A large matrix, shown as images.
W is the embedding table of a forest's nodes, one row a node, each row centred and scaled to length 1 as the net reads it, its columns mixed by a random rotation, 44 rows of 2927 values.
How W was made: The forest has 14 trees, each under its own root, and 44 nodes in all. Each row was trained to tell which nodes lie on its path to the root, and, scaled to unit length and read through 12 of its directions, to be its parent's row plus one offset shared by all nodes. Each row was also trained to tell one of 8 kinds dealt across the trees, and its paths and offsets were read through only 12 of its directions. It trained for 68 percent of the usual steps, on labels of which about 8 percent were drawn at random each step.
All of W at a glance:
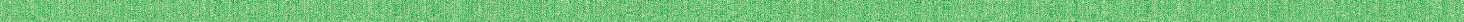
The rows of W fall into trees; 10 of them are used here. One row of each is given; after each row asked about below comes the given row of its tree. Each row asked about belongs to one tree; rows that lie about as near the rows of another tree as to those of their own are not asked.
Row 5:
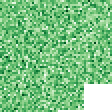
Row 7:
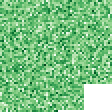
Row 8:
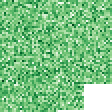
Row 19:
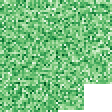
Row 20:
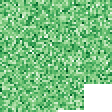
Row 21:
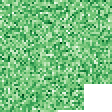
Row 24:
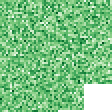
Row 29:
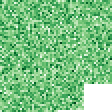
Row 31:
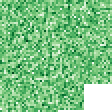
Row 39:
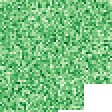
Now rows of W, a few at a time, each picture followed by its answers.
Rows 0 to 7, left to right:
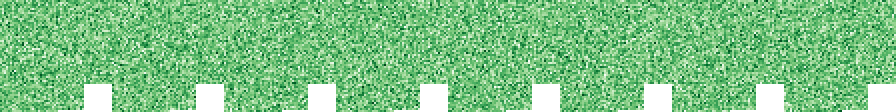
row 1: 20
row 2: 7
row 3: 5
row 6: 21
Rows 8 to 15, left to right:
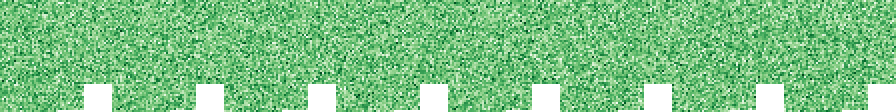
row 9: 39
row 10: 7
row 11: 21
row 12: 39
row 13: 19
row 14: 20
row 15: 24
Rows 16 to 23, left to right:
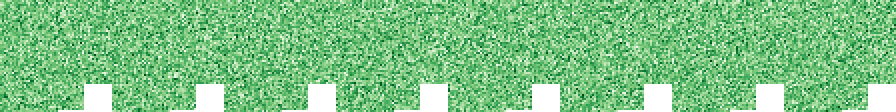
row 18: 31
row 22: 7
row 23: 19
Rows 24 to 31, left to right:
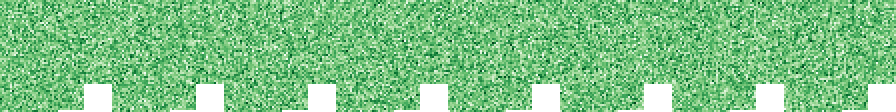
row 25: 20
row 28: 7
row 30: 31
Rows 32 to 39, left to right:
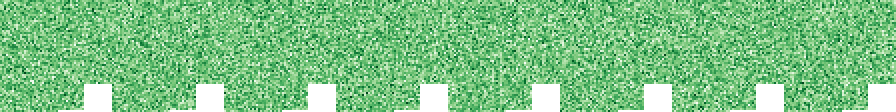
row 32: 29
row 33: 20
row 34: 29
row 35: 5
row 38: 21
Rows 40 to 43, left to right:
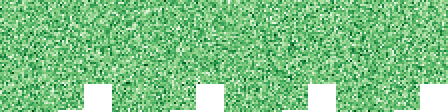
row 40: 5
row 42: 19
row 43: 5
